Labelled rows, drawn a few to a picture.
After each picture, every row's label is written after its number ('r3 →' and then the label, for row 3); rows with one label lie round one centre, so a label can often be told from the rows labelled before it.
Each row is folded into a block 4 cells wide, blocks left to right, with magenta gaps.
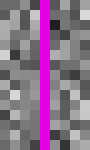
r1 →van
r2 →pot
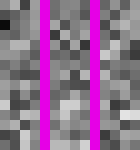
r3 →pot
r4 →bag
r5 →pot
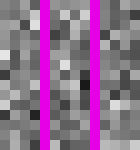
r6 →van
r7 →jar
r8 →bag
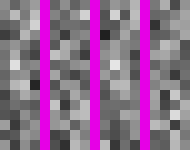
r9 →jar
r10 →pot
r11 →jar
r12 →pot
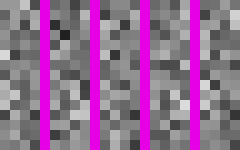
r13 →van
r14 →pot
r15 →van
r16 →pot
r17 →van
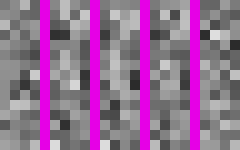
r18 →bag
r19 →jar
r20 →jar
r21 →jar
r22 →bag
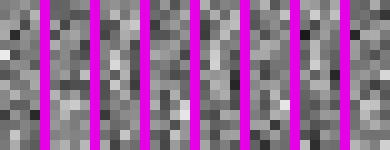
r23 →van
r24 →bag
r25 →jar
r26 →pot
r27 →jar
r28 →pot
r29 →jar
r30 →bag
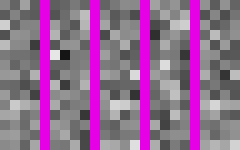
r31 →bag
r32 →van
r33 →bag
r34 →jar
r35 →bag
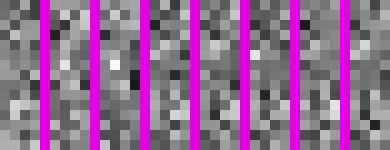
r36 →bag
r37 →jar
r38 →jar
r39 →pot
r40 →pot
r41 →pot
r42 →pot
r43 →pot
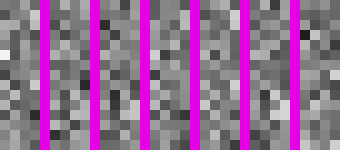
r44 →van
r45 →pot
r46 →pot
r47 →van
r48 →van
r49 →pot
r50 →bag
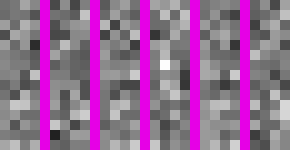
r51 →bag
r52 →pot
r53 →bag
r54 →jar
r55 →bag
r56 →pot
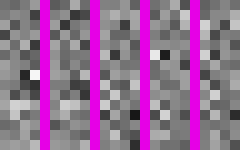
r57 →bag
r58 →bag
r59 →van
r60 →van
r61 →van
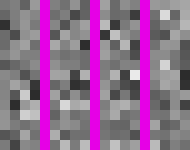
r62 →pot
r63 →bag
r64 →bag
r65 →jar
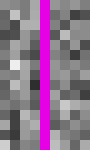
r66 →jar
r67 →bag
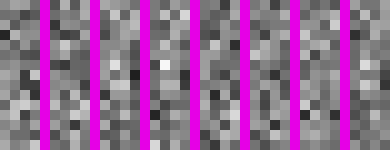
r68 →bag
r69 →pot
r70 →jar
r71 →jar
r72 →pot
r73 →pot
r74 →van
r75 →jar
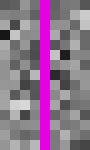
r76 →bag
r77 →van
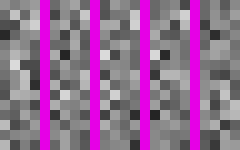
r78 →jar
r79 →van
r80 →van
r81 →van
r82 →pot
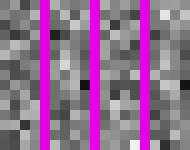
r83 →pot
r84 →jar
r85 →bag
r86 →jar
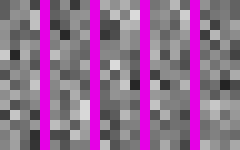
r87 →van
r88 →pot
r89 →jar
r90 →van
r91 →bag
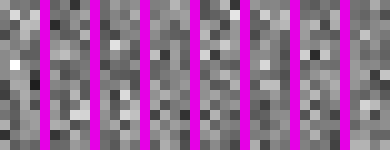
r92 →jar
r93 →pot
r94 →pot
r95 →van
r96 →van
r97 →jar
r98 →van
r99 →bag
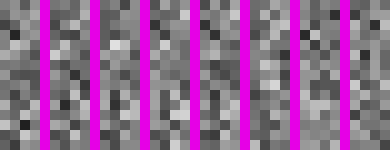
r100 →pot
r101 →pot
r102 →pot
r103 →pot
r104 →pot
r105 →jar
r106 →bag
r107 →van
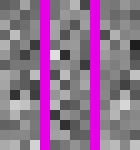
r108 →bag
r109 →van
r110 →bag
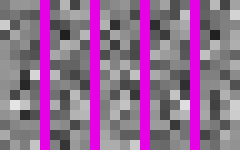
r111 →bag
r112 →pot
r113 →bag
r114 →pot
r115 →pot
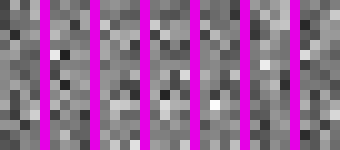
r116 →pot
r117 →van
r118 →bag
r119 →bag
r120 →bag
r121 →jar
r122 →pot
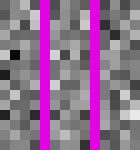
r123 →van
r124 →van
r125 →pot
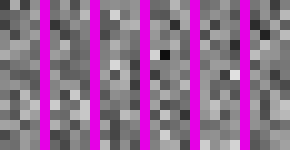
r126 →pot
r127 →pot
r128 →jar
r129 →van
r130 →bag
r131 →pot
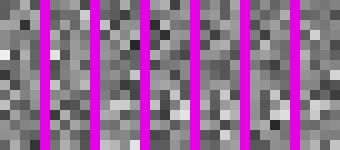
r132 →van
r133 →van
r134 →bag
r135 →pot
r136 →pot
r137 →pot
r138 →bag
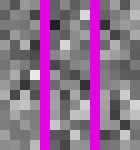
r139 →bag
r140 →pot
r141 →pot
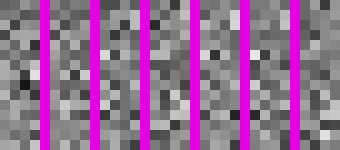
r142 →bag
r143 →bag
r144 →van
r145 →pot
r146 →van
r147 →van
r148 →pot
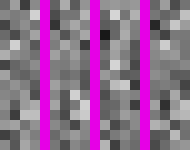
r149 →pot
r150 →pot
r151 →jar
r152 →pot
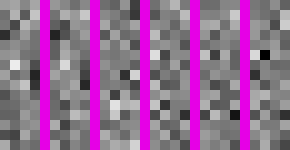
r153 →jar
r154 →jar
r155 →bag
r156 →van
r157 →van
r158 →van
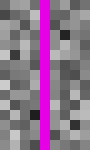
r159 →van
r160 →pot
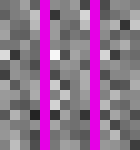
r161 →van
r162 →van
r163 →van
